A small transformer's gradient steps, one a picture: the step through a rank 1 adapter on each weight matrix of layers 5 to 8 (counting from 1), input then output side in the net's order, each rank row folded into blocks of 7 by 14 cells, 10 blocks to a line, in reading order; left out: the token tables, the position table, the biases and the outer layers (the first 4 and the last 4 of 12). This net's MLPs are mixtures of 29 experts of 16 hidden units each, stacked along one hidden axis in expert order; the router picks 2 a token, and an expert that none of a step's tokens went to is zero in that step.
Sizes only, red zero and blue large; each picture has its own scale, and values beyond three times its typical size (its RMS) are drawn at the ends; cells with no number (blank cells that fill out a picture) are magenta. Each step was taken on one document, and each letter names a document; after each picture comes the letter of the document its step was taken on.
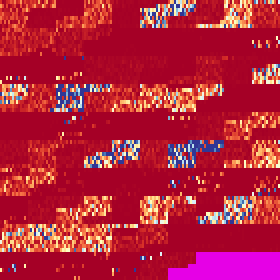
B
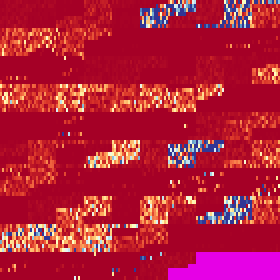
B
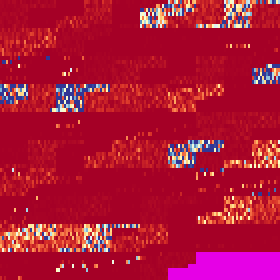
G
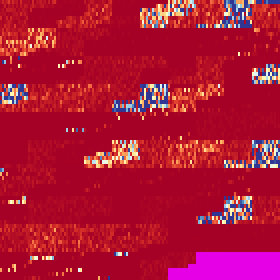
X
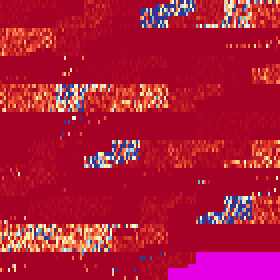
B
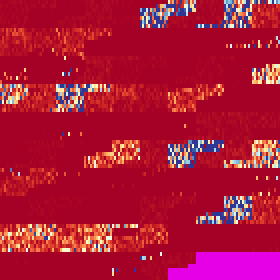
B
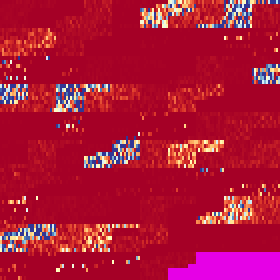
G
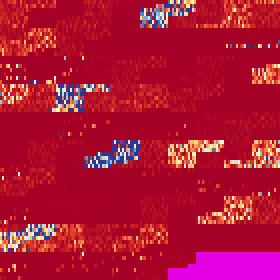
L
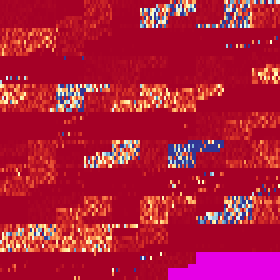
B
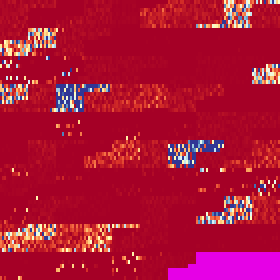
G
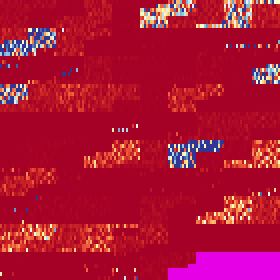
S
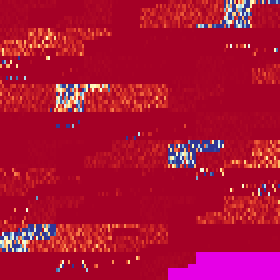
G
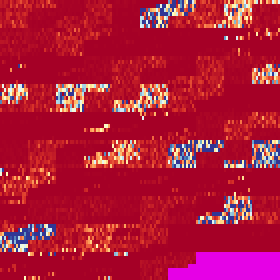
X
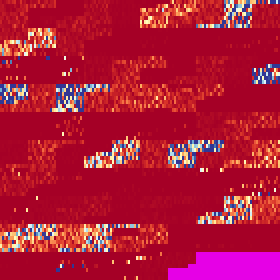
G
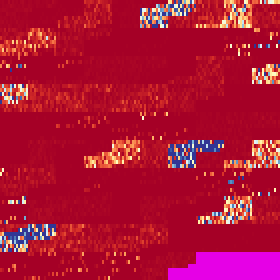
X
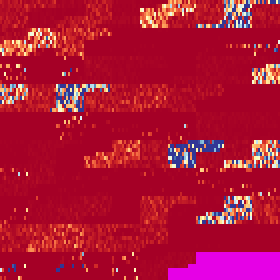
S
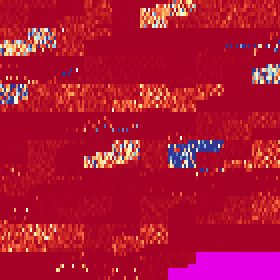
S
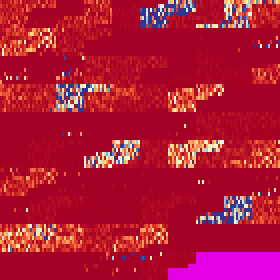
B
